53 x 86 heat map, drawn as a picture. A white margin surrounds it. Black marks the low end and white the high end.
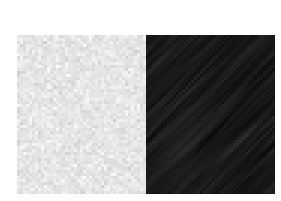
The table splits into one row of 2 panels. Panel 1,1: very high, fine-grained, faint in contrast. Panel 1,2: very low, slanting up to the right, faint in contrast.
